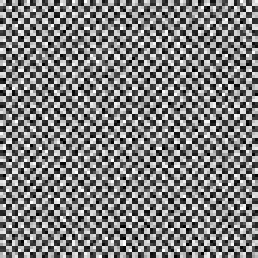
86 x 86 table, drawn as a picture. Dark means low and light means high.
Histogram: two levels. Average level on the scale: 50%. Slope: none. Odd rows or columns: none. Grain: checkered.
